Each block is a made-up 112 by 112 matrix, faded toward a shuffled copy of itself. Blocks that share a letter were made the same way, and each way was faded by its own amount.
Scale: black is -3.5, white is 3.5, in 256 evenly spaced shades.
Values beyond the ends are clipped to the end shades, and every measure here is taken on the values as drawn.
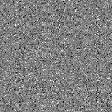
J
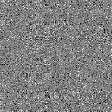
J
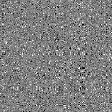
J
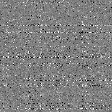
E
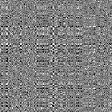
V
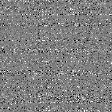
E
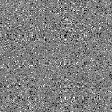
J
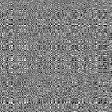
V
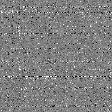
E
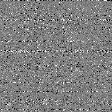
E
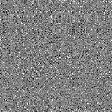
J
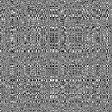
V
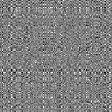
V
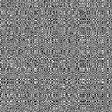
V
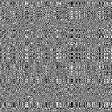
V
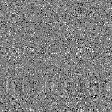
J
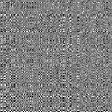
V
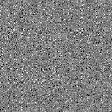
J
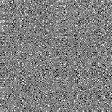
J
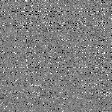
E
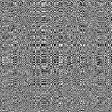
V
